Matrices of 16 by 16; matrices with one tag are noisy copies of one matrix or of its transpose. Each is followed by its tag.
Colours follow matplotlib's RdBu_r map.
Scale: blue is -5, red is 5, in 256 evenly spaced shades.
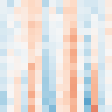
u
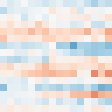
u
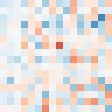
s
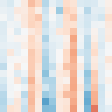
u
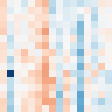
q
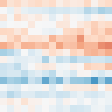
q
